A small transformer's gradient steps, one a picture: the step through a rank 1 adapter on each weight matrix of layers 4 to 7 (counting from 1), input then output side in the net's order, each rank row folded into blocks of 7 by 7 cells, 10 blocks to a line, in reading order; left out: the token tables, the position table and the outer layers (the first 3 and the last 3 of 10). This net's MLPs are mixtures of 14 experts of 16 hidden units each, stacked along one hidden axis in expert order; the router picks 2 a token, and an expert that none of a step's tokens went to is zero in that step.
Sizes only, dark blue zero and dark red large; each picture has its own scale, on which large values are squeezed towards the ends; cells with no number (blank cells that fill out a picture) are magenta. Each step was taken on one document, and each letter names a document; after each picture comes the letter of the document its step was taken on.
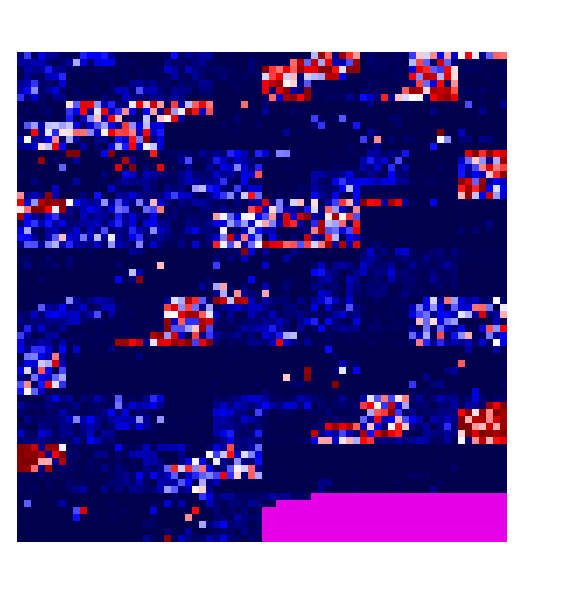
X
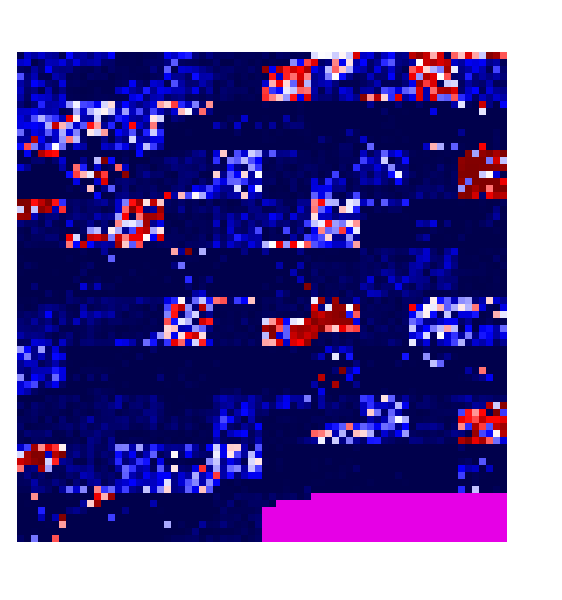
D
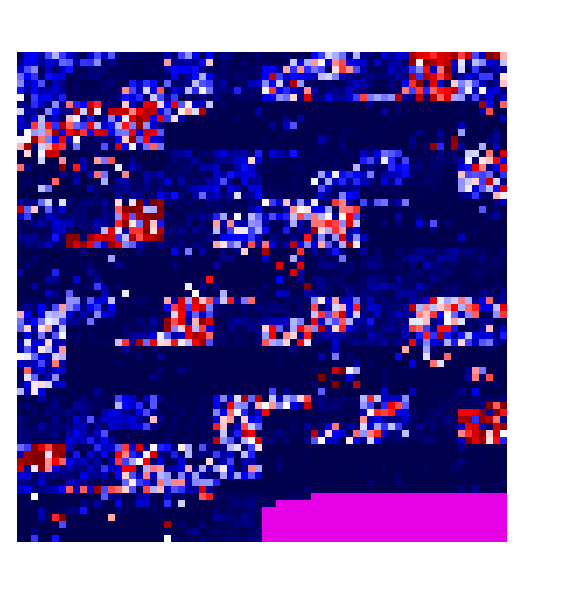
D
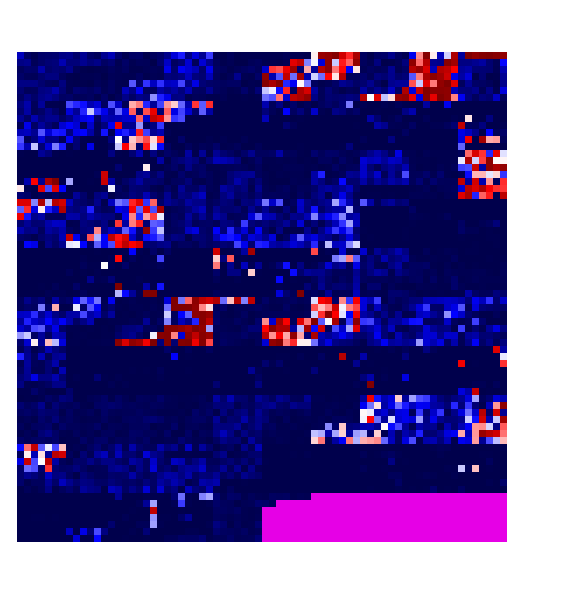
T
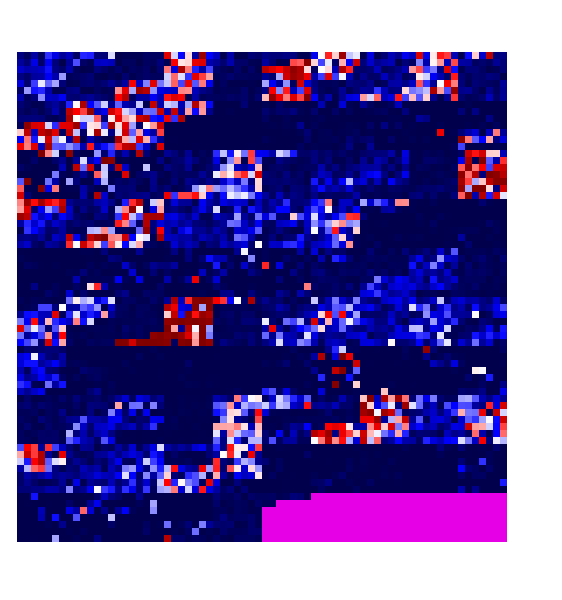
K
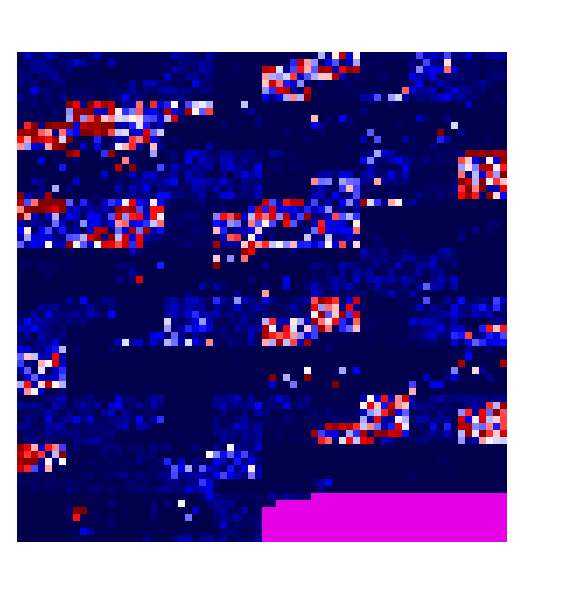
X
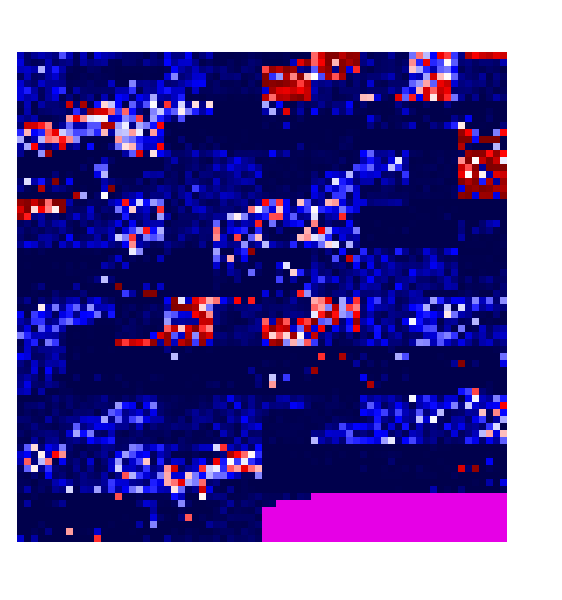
T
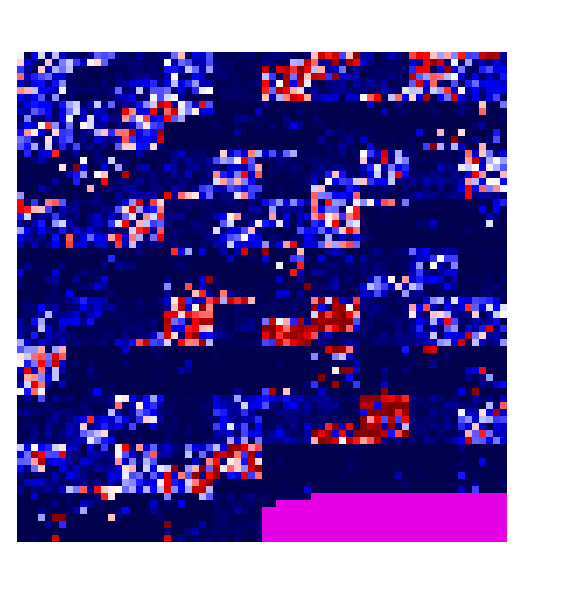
D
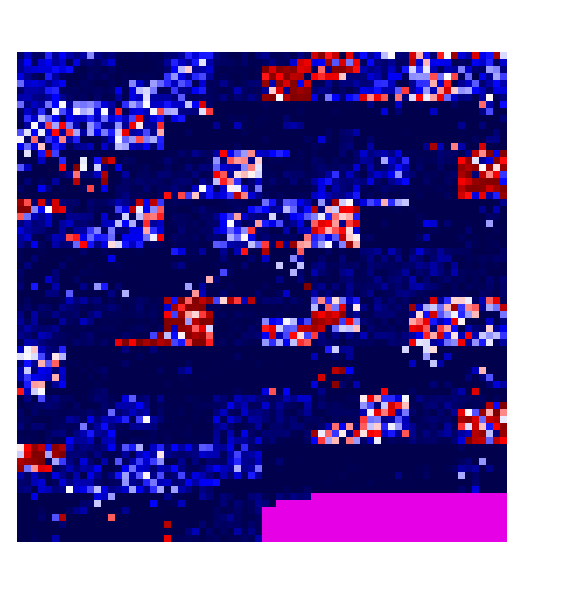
D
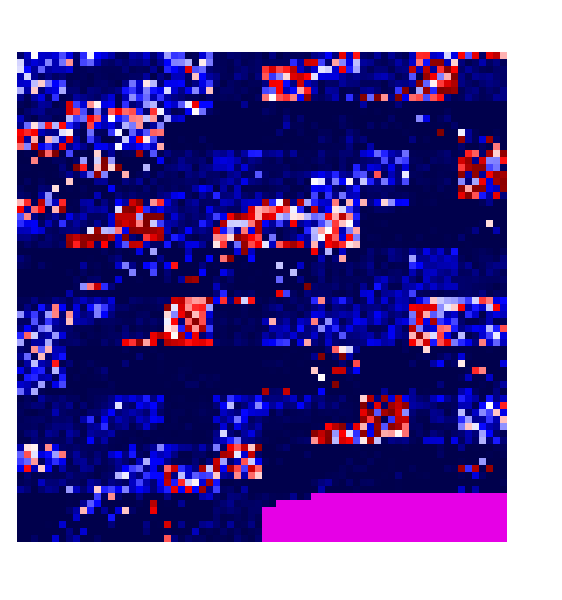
K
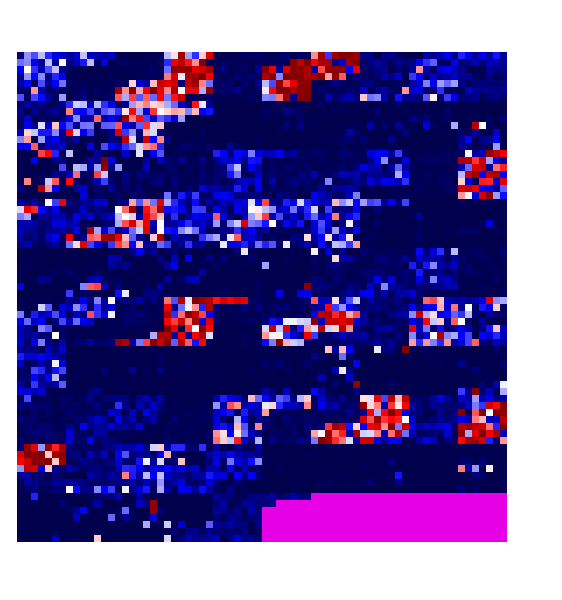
K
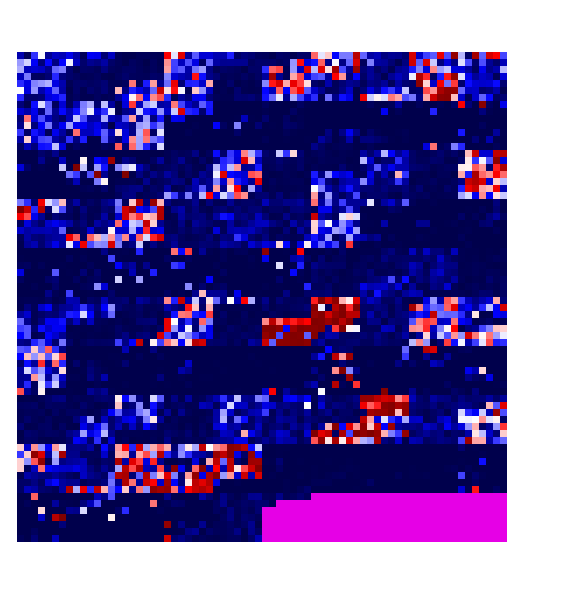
D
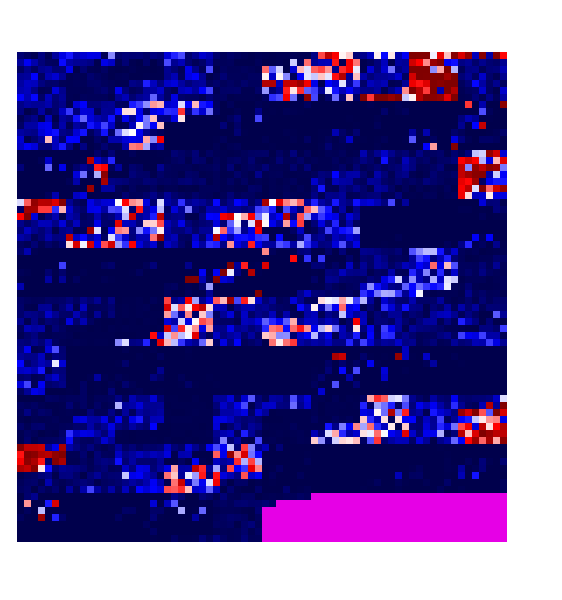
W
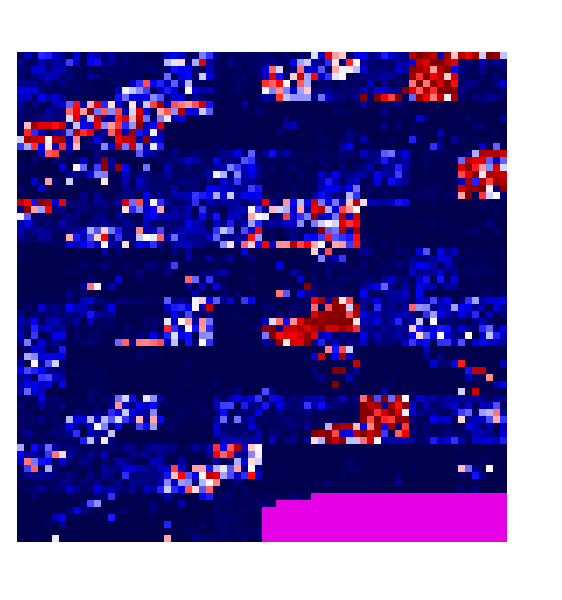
K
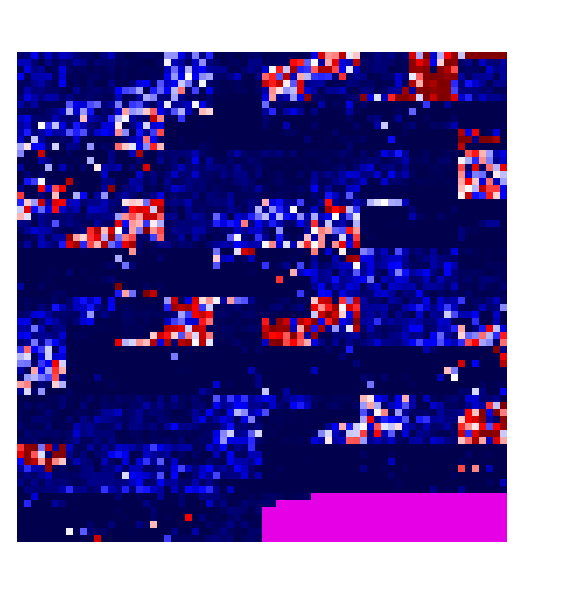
T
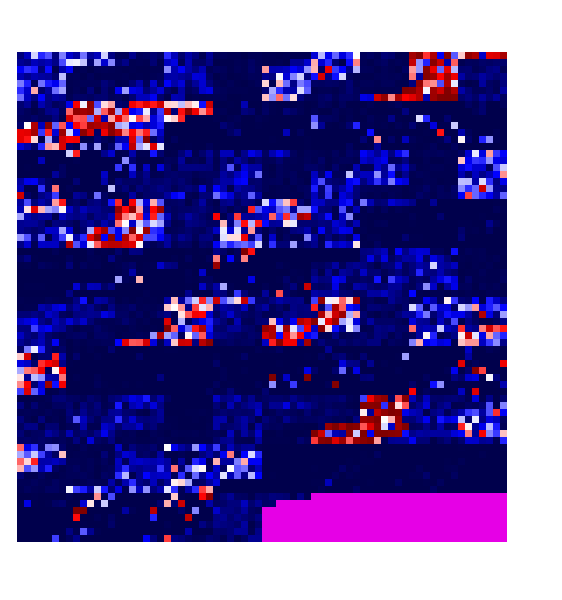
X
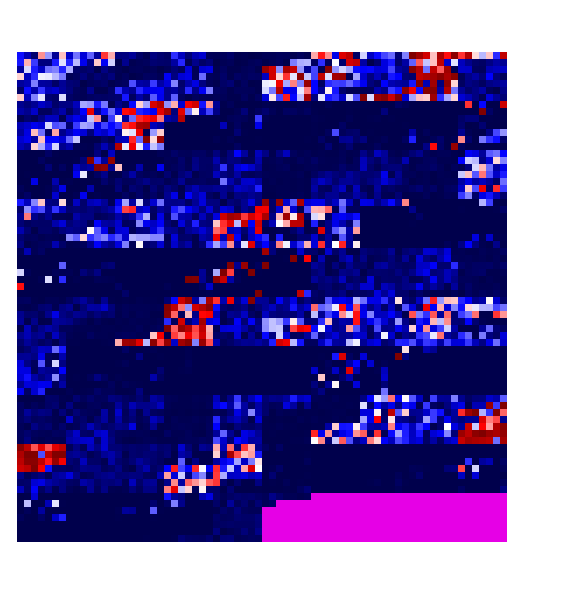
W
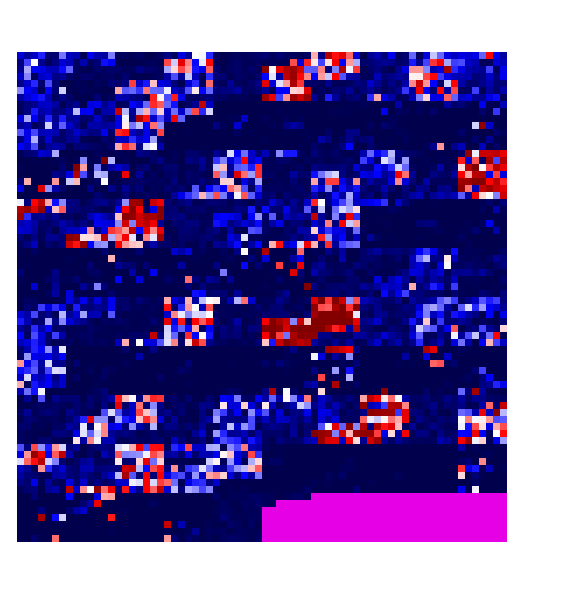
D
